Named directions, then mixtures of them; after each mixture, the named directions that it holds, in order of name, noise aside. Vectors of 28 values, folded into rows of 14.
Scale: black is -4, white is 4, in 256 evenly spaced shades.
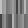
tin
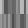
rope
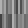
tin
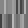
rope, tin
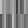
tin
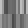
rope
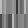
tin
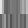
rope, tin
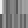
rope, tin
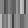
rope, tin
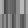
rope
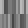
rope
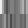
rope, tin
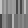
tin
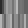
rope, tin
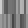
rope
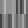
rope, tin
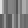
rope, tin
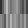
rope, tin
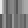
rope, tin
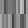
rope, tin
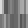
rope, tin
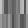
rope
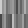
tin
